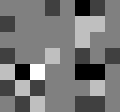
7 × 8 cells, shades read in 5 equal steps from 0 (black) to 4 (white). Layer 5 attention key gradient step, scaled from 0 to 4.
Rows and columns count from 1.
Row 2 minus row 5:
-2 2 -2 0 0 3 3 0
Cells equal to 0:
4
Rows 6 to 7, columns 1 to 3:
1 3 1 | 2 1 3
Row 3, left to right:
2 2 2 2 2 3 2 2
